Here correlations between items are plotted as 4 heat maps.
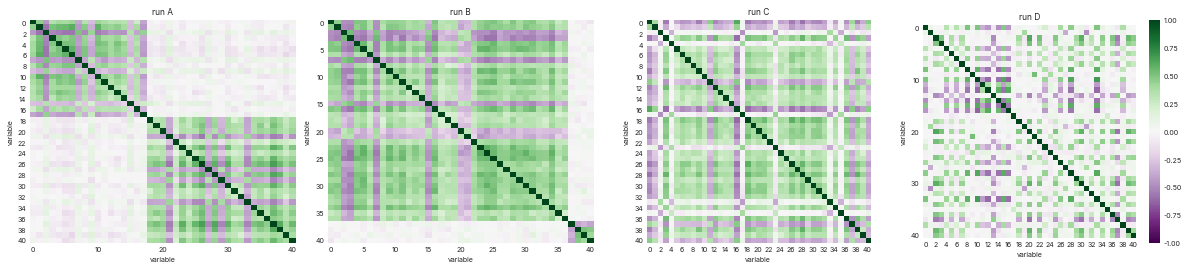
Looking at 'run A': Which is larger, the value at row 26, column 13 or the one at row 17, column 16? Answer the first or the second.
the first
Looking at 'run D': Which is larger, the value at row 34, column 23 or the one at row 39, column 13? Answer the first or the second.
the first
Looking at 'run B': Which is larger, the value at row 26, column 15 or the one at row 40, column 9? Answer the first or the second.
the second
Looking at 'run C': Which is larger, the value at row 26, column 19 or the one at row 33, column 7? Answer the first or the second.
the first
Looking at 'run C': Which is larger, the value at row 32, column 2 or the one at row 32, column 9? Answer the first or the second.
the second
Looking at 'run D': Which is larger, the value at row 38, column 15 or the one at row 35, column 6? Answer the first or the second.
the first
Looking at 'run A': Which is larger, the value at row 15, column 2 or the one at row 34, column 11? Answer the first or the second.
the first
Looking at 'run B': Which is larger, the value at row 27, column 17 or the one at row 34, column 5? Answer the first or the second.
the second
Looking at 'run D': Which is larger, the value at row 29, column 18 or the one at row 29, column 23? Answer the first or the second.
the first
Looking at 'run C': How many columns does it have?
41
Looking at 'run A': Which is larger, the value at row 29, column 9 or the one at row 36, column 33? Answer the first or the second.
the first
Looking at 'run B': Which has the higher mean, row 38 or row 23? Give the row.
23
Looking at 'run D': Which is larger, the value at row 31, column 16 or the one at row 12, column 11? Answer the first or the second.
the second
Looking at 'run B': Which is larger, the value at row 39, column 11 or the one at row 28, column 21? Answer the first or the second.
the first
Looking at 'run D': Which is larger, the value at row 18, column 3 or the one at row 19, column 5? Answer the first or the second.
the first
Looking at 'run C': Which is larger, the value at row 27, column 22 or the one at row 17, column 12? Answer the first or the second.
the first
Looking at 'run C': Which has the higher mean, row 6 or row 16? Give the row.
6
